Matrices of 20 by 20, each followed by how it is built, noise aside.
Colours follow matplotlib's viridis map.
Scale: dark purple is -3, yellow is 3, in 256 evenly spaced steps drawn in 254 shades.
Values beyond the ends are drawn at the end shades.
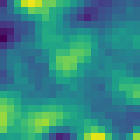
smooth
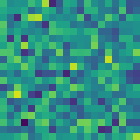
noise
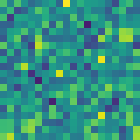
noise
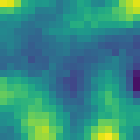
smooth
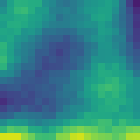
smooth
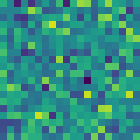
noise
